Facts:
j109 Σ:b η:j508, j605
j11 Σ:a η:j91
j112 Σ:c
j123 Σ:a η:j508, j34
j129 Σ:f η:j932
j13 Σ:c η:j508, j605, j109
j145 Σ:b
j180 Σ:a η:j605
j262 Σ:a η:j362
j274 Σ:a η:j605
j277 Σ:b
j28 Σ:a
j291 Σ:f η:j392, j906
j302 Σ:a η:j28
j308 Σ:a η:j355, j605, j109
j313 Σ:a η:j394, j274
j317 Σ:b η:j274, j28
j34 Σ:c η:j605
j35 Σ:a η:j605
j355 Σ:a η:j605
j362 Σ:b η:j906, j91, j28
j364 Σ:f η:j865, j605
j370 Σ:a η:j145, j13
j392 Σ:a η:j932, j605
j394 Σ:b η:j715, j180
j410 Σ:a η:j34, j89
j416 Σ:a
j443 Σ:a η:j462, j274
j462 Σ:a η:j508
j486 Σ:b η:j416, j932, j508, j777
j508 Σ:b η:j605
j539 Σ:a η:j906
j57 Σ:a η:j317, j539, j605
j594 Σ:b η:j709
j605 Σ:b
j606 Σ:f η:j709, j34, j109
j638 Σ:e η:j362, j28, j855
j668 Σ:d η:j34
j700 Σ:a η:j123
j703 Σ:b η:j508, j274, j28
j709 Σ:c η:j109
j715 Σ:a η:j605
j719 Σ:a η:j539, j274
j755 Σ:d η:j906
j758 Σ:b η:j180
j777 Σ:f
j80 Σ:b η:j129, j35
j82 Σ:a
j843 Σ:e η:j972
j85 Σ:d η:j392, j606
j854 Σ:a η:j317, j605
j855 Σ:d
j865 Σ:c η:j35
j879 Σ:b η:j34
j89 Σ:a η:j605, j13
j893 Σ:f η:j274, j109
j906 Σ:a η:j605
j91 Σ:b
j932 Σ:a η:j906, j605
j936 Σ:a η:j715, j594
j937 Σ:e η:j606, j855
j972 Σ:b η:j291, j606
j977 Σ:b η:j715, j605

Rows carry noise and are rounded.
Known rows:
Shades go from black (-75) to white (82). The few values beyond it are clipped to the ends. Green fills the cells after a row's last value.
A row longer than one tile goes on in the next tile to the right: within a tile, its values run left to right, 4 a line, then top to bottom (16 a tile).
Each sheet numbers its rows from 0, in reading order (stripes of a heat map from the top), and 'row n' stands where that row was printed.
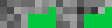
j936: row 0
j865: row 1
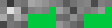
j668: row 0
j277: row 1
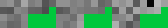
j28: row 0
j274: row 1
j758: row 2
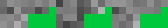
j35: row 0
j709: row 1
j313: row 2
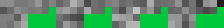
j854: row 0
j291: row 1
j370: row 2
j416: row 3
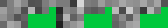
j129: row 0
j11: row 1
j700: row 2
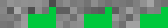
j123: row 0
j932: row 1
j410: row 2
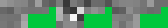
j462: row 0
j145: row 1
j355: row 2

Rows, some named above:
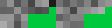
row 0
j416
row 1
j977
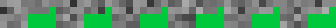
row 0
j180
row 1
j262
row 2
j362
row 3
j606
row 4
j703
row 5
j394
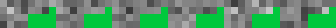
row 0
j755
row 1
j703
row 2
j317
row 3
j35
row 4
j879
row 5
j34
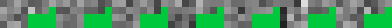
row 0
j364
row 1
j28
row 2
j302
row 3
j638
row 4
j317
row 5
j11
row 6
j129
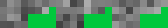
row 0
j112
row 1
j638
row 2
j977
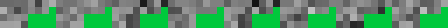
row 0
j80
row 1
j410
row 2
j777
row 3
j715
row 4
j777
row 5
j893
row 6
j855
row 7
j364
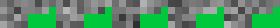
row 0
j605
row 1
j85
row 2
j937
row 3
j594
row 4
j972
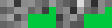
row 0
j262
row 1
j91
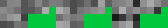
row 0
j13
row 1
j486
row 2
j843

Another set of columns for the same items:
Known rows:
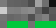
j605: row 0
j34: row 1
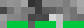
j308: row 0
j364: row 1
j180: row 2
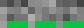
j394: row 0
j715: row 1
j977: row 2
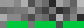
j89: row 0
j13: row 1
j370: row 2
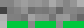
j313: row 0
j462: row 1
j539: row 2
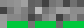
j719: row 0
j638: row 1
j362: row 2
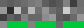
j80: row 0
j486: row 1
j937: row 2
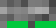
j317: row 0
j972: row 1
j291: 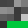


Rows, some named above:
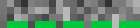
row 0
j879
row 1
j972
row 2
j855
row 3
j85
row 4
j180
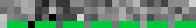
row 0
j180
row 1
j145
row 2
j364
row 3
j703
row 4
j28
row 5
j394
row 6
j35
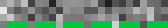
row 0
j416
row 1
j112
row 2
j936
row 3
j668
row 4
j758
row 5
j855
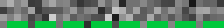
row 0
j410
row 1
j129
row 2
j85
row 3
j606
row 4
j91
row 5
j755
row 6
j709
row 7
j594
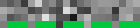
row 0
j594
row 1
j700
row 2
j843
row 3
j936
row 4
j262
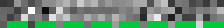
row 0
j893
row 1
j777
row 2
j416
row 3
j123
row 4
j715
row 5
j11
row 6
j865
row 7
j758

